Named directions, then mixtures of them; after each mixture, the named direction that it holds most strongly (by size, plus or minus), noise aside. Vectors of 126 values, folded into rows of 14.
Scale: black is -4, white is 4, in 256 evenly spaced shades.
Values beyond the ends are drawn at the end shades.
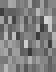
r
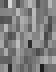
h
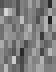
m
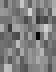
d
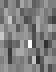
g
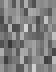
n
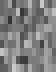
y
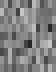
g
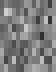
m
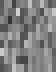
y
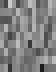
h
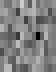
d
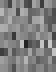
y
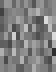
n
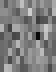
d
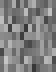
n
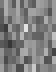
n
